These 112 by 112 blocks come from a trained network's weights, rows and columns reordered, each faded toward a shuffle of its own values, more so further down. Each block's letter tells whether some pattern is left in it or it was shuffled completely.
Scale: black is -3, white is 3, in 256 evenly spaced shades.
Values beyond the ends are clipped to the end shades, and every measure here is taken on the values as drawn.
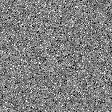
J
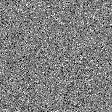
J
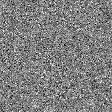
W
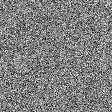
J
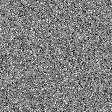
J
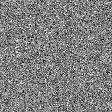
W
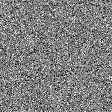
J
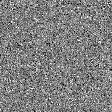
W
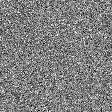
J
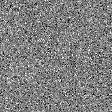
W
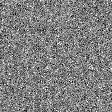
W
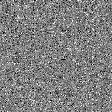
W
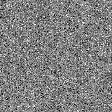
W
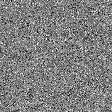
J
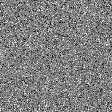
W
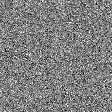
W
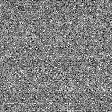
W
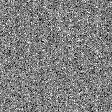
W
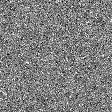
J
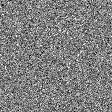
J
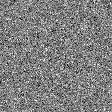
J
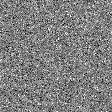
J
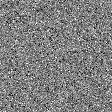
J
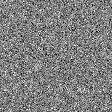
W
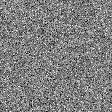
J
